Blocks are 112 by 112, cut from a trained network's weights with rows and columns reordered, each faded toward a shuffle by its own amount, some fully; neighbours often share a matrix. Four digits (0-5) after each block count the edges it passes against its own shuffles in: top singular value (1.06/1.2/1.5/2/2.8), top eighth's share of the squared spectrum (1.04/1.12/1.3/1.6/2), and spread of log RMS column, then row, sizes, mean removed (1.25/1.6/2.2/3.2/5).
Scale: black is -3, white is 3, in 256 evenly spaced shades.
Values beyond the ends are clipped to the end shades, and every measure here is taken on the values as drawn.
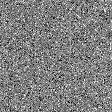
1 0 0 0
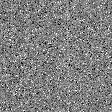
0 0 0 0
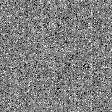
1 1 0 1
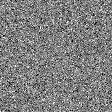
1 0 0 0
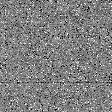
1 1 1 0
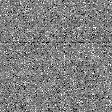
2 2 2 1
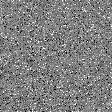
0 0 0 0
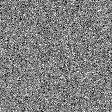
0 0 0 0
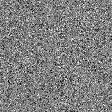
2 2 1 1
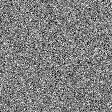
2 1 0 0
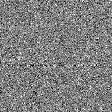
2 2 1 1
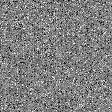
1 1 0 0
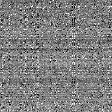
3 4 3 2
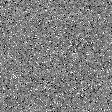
0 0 0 0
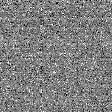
2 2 1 0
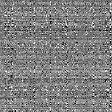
4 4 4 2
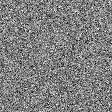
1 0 0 0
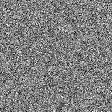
2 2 0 0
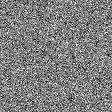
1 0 0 0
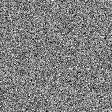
1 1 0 0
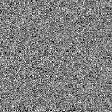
3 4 2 2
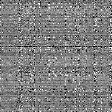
4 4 4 3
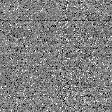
2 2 2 1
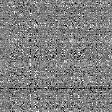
3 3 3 2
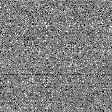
2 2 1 1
